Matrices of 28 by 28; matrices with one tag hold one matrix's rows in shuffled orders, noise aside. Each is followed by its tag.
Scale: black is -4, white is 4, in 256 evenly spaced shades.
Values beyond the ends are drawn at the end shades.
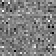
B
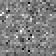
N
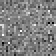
B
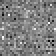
B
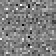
N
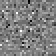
N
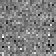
B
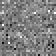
B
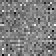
B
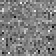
B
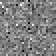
N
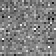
B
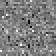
N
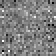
B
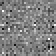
B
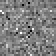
N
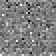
N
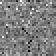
N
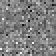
N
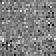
B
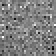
B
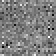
B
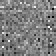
B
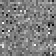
B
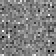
B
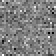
B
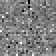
N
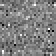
B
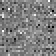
B
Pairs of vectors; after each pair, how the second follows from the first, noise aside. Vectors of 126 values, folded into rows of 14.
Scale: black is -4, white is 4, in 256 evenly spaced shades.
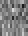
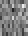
negated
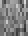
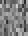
sign-scrambled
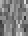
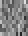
sign-scrambled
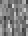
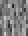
negated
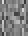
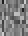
negated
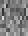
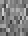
negated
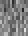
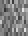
sign-scrambled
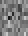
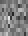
sign-scrambled
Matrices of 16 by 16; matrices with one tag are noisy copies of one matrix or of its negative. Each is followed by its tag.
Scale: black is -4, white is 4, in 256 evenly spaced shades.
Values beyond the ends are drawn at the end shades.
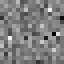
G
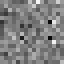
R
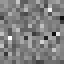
G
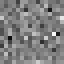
G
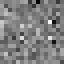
R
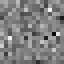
G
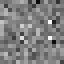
R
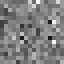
R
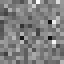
R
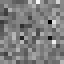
R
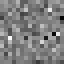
G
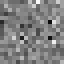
R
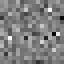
G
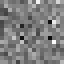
R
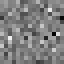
G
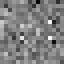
R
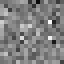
R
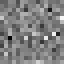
G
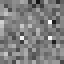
R
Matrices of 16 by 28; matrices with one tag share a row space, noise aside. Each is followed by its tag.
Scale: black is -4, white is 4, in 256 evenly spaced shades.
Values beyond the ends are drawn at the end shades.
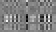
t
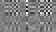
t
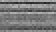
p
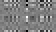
t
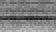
p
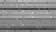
p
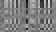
t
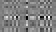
t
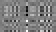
t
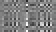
t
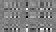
t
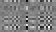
t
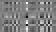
t
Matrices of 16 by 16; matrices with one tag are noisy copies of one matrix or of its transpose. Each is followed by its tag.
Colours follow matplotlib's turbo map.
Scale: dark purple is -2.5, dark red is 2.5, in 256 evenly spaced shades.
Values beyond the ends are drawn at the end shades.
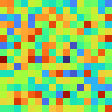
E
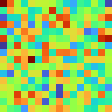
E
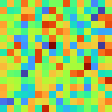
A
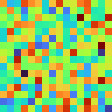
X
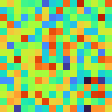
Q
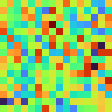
A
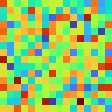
X
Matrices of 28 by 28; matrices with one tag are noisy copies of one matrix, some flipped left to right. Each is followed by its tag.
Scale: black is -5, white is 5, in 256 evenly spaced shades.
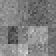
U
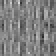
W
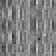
W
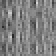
W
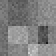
U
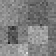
U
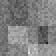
U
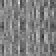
W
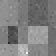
U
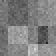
U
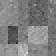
U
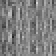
W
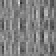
W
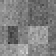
U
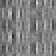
W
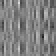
W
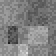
U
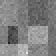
U
